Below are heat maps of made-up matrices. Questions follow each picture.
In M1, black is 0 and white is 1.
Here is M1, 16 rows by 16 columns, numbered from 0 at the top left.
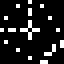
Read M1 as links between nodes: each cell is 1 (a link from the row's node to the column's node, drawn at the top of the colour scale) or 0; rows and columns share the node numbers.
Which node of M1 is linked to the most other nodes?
node 7
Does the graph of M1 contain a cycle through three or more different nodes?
yes
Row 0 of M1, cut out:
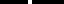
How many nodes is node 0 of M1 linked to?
1
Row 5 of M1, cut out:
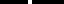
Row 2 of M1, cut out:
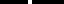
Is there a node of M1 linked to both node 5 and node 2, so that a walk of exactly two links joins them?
yes
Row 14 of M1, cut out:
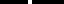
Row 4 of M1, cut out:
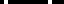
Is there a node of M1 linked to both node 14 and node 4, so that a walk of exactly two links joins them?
no
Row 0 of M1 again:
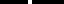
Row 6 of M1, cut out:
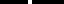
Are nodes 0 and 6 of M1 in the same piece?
yes
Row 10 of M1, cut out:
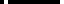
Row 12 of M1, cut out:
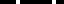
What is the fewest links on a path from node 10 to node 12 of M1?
3
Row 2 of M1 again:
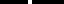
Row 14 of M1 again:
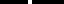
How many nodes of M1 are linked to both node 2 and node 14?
1
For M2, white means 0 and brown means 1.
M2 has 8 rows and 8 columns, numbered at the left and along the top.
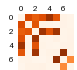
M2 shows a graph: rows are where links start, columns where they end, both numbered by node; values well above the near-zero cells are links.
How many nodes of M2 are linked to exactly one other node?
1
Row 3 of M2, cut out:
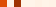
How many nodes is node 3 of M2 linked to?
2
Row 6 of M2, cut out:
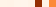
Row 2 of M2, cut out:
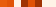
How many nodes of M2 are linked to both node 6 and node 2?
1
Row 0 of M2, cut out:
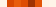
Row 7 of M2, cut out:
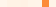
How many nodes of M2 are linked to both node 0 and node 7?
0
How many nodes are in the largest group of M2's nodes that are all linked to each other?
3
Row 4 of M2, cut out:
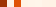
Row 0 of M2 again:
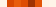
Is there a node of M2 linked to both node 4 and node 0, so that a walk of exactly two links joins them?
yes
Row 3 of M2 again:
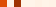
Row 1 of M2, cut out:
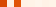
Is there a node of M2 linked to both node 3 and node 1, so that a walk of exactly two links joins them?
yes
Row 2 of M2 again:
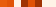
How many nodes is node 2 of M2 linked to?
5
